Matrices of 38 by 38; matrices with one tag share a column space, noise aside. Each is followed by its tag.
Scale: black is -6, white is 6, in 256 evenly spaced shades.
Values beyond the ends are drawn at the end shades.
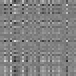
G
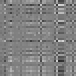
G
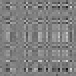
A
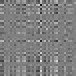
G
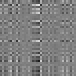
G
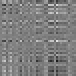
G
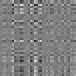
G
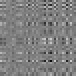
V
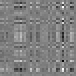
A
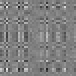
A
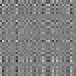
G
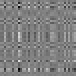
A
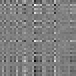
G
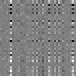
G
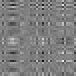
V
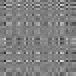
V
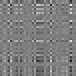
G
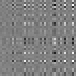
V
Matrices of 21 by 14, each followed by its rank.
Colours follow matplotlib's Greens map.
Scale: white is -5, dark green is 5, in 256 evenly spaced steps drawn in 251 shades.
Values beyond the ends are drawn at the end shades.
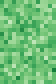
full rank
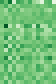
three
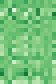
three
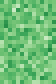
full rank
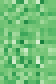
three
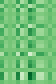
one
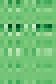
one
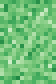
full rank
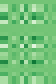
one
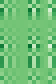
one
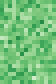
full rank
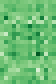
three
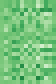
three
